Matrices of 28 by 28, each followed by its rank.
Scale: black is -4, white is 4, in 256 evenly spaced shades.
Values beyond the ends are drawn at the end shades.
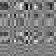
two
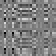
two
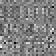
five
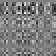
two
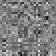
five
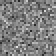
full rank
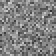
full rank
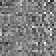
five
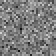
full rank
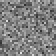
full rank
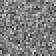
full rank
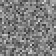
full rank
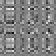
two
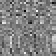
five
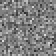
full rank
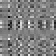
two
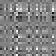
two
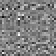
five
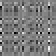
two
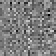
five
